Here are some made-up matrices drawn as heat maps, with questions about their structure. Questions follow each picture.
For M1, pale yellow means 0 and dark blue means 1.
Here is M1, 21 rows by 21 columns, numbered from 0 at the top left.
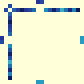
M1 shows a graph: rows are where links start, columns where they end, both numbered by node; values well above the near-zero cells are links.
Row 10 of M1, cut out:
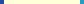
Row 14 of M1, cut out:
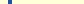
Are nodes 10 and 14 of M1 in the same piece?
no
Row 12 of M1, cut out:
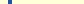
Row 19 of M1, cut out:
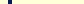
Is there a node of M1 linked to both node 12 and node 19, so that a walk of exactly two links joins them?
yes
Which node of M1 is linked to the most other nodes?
node 2
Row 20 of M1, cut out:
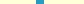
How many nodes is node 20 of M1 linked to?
2
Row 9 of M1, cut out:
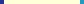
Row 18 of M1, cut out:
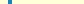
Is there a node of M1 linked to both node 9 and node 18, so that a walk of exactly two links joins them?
no
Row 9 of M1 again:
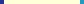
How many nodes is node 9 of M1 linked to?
2
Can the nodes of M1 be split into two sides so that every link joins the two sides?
yes
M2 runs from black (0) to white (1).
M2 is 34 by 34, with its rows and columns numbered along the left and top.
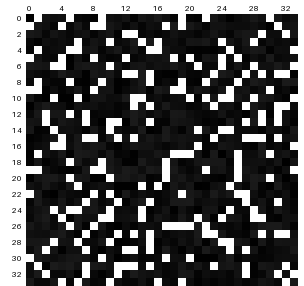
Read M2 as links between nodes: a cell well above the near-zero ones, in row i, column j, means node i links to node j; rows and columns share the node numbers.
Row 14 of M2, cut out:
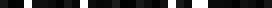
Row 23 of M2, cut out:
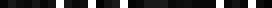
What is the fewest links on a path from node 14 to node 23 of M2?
4
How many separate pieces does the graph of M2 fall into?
1
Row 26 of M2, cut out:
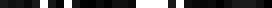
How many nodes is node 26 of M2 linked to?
7
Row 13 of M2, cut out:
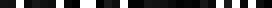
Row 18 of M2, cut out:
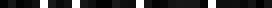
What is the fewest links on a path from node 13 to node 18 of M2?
4
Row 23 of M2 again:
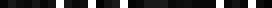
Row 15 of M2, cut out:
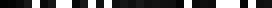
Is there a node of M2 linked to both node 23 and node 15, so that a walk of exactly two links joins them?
yes
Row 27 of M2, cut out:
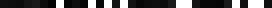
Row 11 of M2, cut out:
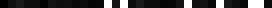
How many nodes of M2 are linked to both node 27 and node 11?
5
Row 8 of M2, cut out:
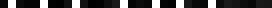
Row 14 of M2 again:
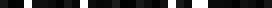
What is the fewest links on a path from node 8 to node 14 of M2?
3
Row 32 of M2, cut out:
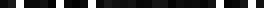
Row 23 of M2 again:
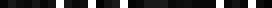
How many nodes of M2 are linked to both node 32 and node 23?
4
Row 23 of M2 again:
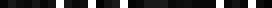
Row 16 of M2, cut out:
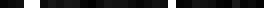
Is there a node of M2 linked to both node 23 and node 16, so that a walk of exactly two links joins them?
no
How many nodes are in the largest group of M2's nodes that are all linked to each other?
5
